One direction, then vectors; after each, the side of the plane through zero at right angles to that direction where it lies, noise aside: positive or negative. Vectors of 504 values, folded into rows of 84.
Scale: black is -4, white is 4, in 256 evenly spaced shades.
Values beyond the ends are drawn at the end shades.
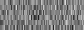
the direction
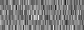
negative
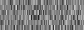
positive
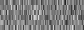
negative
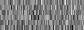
positive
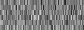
negative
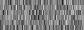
positive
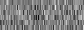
positive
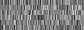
positive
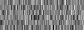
positive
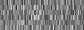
negative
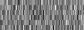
positive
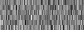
negative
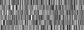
negative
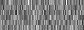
negative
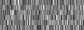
positive
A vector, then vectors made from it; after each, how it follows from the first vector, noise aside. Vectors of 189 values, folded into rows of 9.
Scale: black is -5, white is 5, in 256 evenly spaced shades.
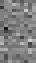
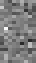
negated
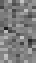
sign-scrambled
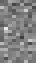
sign-scrambled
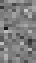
sign-scrambled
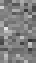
negated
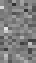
negated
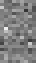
negated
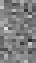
negated
